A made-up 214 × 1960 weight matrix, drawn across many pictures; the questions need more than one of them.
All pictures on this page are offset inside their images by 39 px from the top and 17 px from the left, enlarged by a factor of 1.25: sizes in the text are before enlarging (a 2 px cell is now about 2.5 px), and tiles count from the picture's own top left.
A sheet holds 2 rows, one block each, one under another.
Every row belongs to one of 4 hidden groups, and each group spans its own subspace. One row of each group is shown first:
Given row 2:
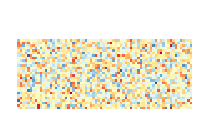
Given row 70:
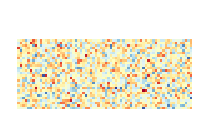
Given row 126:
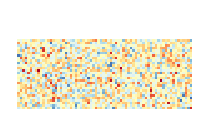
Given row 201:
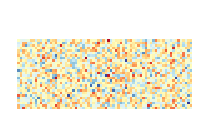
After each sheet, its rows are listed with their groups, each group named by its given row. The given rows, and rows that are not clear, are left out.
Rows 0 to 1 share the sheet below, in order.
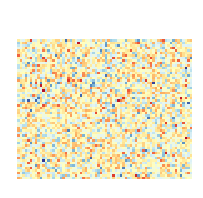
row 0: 201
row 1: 201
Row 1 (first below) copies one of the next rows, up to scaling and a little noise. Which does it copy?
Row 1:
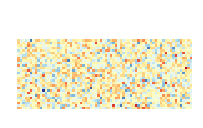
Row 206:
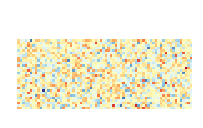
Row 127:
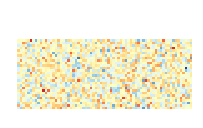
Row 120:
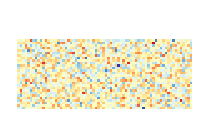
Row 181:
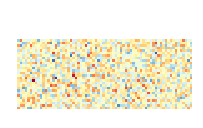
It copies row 206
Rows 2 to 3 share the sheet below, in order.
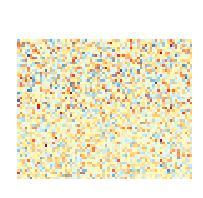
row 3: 70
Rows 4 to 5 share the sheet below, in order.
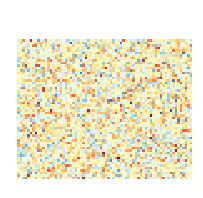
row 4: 201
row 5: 2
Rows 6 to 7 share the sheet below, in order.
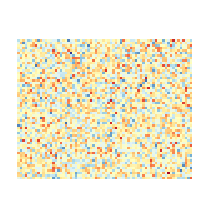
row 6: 201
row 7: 126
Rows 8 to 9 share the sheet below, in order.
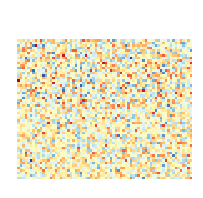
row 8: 70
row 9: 201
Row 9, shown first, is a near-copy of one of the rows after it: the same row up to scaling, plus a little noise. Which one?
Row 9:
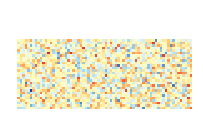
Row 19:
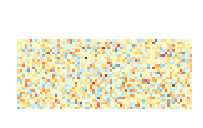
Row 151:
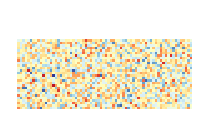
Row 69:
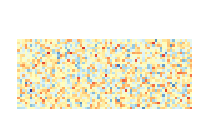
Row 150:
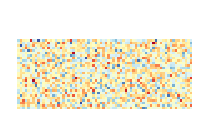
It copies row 69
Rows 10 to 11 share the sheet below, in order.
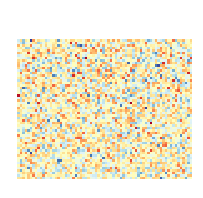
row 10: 201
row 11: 201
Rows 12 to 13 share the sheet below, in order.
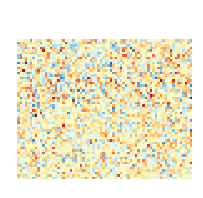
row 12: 126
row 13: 70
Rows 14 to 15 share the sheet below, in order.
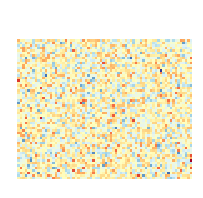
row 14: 70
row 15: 126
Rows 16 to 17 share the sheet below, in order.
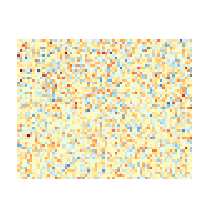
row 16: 126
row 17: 2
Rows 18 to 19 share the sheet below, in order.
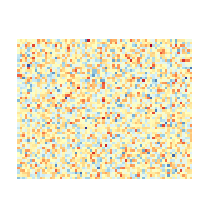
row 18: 2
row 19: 201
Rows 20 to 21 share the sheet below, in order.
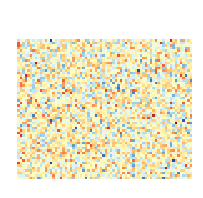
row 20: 2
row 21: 2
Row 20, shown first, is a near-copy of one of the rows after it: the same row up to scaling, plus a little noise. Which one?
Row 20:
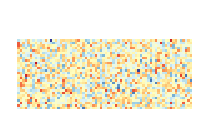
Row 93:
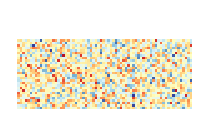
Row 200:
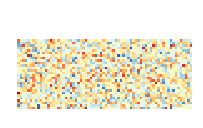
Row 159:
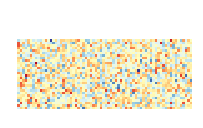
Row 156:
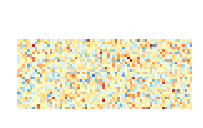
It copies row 159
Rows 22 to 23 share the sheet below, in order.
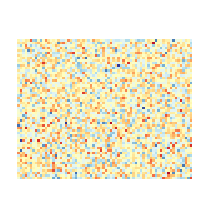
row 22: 201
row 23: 126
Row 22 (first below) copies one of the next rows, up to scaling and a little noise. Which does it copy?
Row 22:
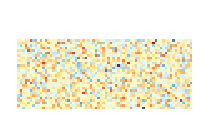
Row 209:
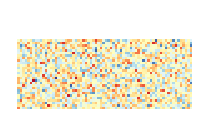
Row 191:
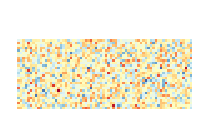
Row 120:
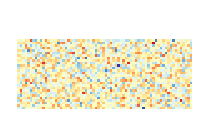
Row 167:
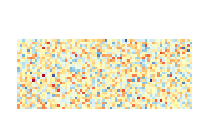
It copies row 120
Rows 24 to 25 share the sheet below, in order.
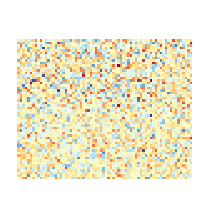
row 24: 201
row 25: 2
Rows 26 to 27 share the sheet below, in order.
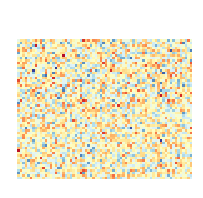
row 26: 70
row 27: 70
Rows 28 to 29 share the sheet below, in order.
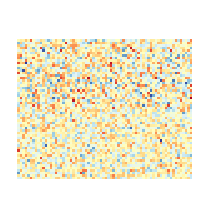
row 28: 126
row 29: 70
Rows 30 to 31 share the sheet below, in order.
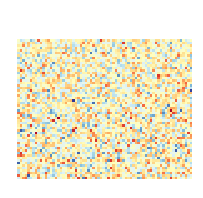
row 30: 126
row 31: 2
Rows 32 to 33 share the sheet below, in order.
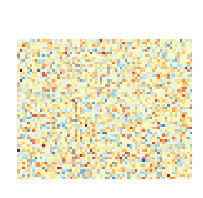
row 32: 126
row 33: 70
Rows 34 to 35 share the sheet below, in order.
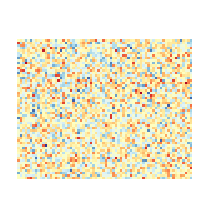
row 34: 126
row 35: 70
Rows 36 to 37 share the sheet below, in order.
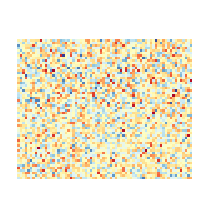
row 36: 2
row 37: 201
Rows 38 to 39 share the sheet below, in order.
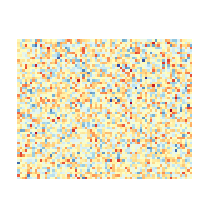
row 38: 201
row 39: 2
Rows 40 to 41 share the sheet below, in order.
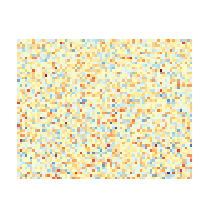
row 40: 70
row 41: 126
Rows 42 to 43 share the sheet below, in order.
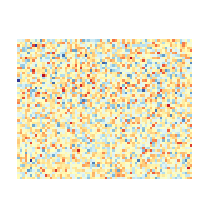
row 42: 70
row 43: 201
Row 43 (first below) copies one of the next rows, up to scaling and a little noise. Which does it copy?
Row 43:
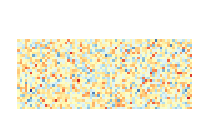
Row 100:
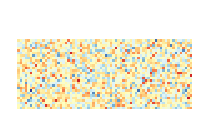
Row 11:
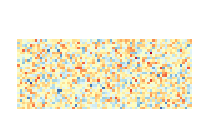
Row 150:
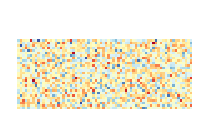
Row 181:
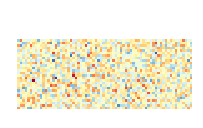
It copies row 100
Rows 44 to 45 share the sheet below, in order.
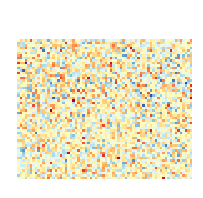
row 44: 126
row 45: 2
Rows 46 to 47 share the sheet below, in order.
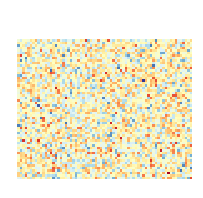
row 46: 2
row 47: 126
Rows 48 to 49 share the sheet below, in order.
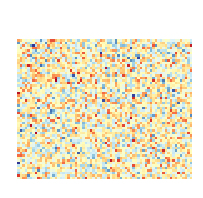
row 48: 2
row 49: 2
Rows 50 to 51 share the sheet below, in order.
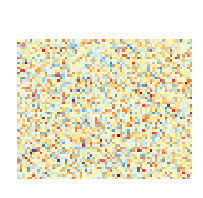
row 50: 126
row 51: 201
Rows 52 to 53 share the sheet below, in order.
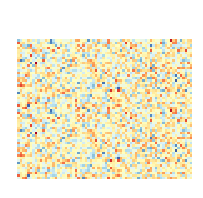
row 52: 2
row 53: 2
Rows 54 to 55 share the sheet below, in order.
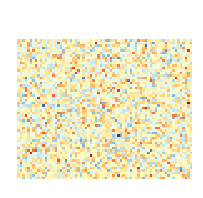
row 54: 201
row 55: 201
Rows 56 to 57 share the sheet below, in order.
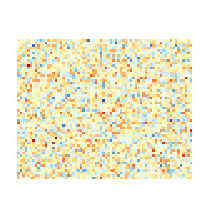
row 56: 2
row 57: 70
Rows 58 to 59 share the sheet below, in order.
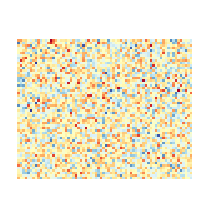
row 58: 2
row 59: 201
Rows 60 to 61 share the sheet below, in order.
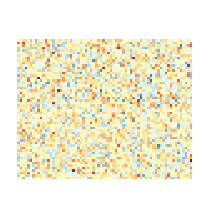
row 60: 201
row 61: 126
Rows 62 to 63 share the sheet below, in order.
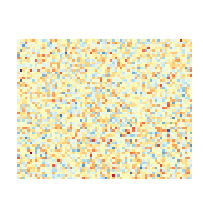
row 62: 126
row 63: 201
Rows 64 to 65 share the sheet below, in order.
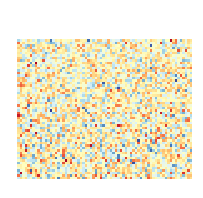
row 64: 2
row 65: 2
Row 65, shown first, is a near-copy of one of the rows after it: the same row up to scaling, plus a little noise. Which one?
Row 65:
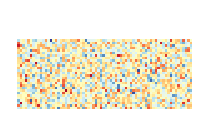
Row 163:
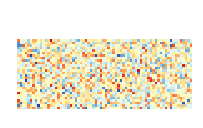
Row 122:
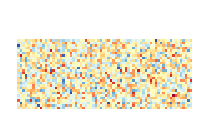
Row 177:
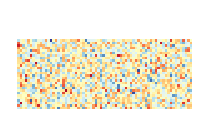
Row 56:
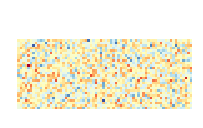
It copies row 177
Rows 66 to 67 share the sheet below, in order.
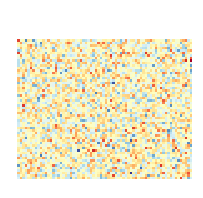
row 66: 70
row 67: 201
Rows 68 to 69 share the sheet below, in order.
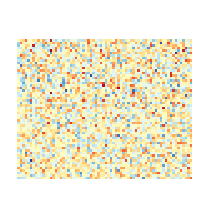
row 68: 2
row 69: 201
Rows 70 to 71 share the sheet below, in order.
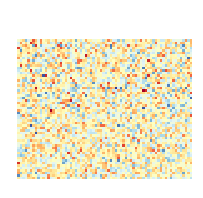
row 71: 2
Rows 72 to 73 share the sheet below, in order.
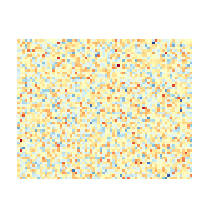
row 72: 201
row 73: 126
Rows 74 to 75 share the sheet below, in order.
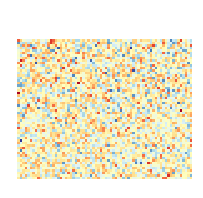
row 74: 2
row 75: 126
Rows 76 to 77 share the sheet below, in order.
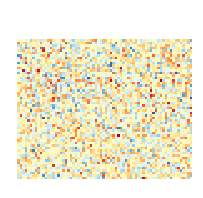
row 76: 126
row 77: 201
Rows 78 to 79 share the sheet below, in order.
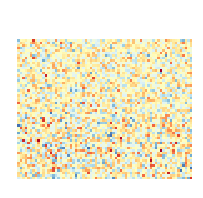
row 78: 70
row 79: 126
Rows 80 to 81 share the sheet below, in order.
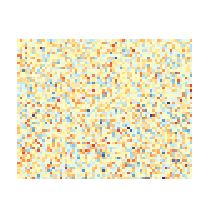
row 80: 126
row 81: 2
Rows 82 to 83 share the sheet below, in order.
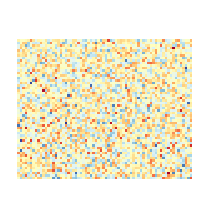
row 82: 201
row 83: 126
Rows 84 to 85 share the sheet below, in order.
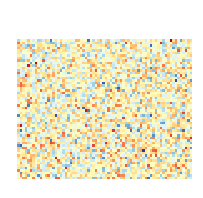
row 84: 2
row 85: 2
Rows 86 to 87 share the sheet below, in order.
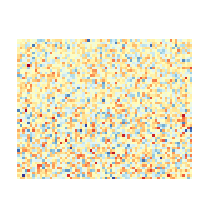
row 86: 2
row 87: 70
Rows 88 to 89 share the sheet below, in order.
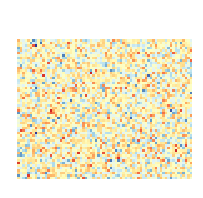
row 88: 70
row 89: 2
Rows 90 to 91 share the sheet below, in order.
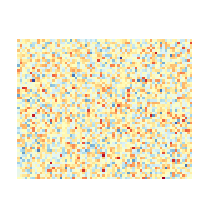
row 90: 201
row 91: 2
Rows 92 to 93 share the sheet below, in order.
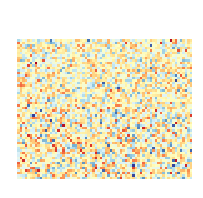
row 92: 2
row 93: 2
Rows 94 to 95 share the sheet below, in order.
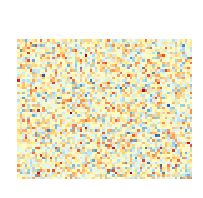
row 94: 70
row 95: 201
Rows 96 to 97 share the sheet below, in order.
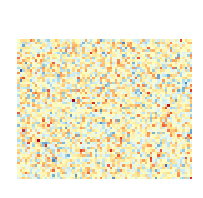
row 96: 126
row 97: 126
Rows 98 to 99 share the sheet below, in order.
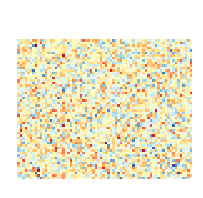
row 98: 70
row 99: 2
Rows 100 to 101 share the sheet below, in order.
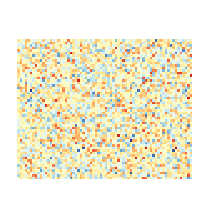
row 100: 201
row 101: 201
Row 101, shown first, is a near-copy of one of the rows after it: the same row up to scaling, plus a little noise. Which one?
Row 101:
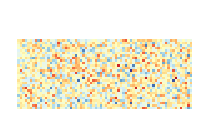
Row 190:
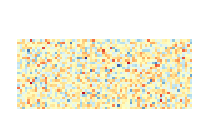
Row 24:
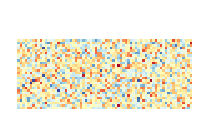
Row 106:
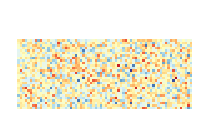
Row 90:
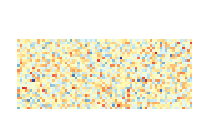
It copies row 106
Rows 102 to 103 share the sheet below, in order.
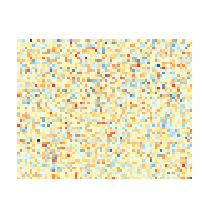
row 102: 201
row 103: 126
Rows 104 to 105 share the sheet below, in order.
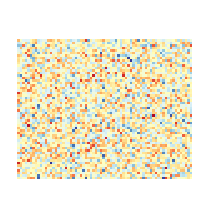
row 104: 2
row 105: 2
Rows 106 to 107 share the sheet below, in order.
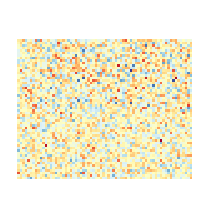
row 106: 201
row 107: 70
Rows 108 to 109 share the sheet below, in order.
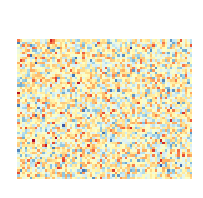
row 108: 2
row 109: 70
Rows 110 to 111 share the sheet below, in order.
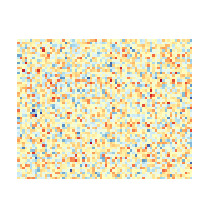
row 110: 126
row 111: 70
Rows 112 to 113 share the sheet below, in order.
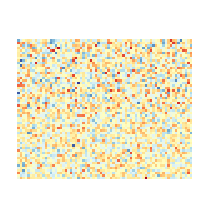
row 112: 2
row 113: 201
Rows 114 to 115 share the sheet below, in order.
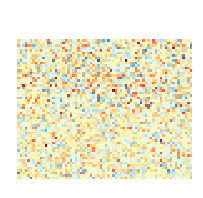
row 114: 201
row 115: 70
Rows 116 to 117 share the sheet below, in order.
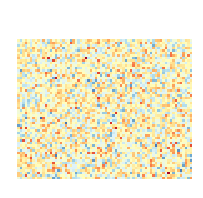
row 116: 201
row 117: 126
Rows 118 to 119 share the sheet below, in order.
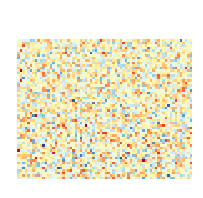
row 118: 126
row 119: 70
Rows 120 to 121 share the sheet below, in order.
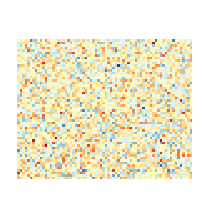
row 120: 201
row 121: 70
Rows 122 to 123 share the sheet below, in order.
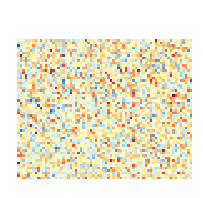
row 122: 2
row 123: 2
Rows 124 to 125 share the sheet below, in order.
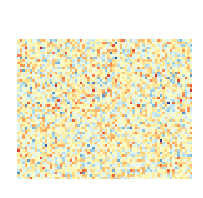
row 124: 126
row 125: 70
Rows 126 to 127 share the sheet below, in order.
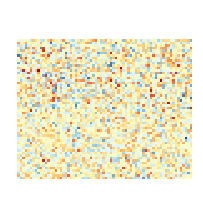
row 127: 201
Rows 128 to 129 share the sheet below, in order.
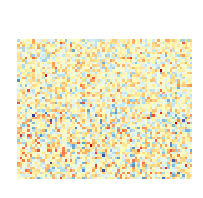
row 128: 70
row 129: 2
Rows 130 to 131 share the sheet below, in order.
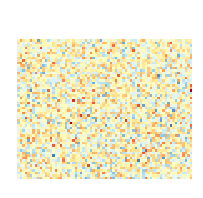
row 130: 126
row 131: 201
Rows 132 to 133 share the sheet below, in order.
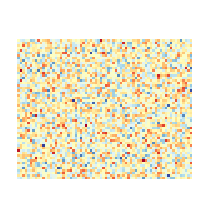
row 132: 126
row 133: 70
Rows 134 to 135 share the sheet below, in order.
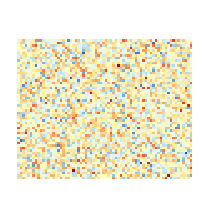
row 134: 201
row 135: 126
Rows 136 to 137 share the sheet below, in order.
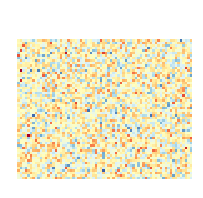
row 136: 126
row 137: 2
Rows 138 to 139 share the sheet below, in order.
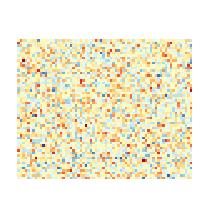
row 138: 126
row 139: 70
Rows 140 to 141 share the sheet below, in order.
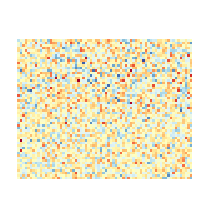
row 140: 201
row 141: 126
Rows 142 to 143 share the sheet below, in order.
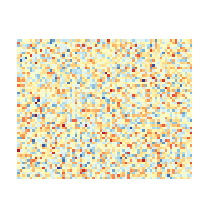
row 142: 2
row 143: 70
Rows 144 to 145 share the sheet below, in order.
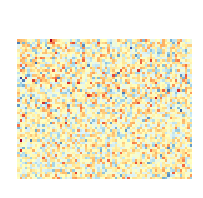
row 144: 2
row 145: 126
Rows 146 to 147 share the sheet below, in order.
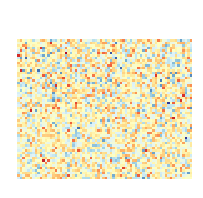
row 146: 126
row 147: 201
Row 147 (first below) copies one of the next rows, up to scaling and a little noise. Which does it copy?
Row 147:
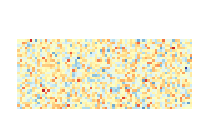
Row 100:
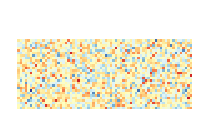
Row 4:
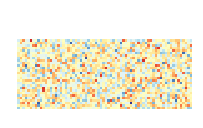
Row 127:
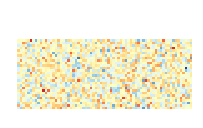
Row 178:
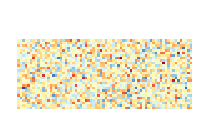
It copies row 127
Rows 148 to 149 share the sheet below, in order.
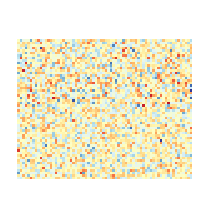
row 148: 126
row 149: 70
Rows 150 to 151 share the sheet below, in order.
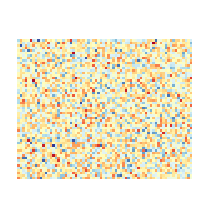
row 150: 201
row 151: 201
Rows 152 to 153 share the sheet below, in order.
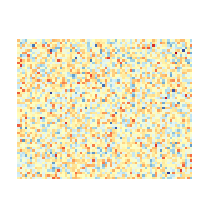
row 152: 2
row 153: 126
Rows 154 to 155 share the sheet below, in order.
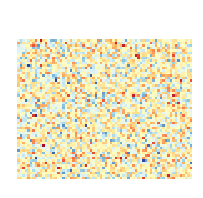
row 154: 2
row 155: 70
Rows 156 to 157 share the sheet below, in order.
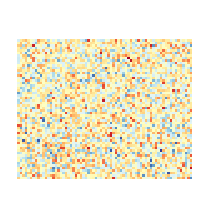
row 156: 2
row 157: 126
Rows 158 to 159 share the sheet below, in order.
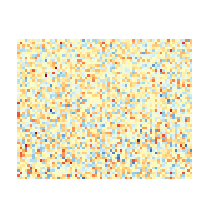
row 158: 70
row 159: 2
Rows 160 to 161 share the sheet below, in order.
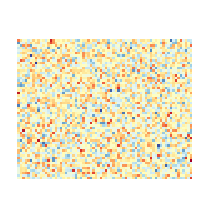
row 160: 2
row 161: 126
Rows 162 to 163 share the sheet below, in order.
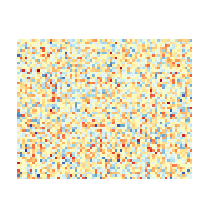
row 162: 126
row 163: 2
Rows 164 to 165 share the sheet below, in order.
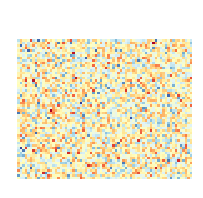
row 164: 201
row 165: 2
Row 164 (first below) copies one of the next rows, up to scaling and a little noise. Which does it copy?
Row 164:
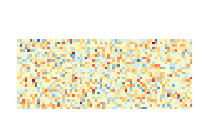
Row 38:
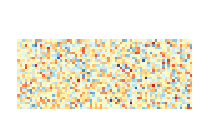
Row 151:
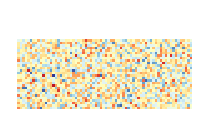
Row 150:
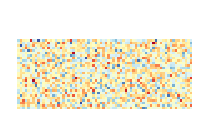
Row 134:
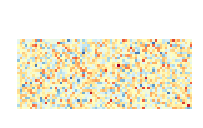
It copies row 150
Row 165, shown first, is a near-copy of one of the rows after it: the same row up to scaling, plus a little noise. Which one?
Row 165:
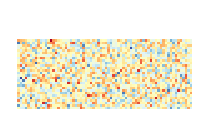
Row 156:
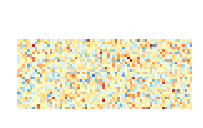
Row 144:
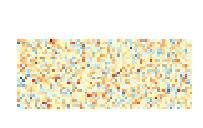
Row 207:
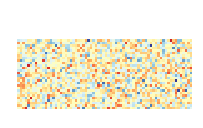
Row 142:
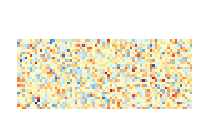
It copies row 144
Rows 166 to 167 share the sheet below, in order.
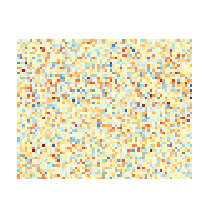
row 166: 126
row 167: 201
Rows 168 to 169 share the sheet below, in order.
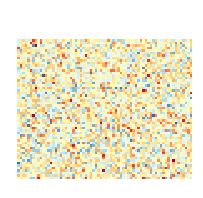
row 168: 70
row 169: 2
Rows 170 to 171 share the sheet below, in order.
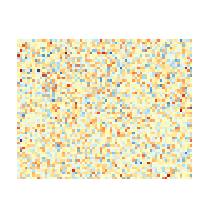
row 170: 126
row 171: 126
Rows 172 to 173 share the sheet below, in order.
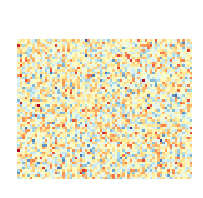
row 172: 2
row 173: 70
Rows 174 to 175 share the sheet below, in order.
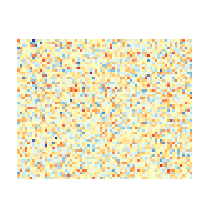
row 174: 70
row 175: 70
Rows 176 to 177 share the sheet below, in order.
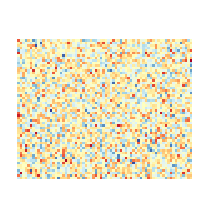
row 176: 70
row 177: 2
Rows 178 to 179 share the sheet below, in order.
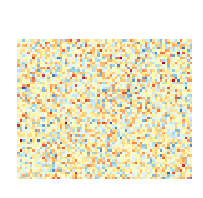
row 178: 201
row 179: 126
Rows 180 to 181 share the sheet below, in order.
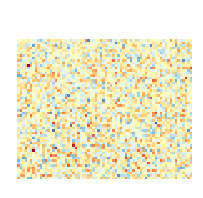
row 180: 2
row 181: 201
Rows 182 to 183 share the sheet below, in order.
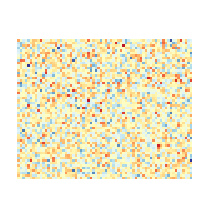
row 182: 2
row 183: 126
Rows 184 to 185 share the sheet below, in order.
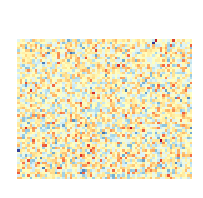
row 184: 201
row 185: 70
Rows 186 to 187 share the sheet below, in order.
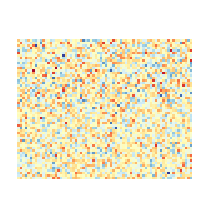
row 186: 70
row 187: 126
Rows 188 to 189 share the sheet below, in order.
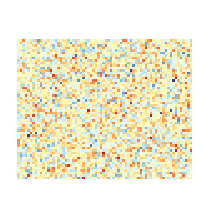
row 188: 201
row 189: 2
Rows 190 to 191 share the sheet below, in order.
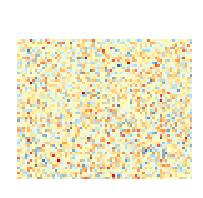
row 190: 201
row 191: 201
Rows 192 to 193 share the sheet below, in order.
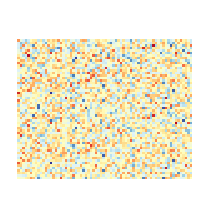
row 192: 2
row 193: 2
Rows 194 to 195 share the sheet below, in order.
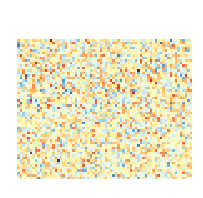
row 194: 2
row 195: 201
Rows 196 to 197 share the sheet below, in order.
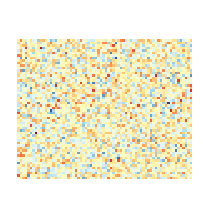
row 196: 126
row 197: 2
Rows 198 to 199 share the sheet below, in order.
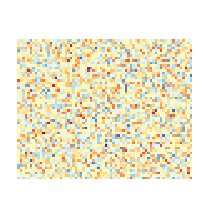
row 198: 201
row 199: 201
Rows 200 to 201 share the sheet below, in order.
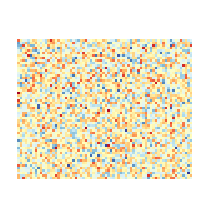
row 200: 2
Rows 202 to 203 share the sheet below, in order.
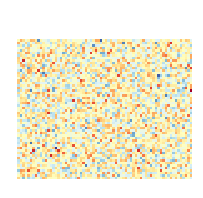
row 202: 126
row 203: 201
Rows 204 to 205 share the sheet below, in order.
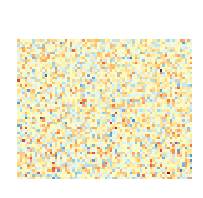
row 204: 70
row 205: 126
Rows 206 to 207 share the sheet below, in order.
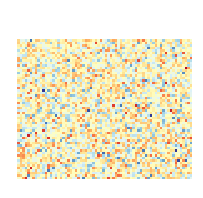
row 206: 201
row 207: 2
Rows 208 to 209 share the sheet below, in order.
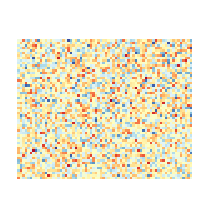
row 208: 201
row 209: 201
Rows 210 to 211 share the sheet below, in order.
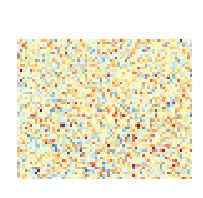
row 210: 126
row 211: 2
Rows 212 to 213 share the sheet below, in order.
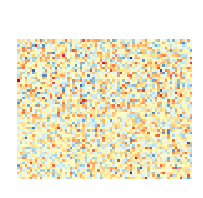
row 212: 70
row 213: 201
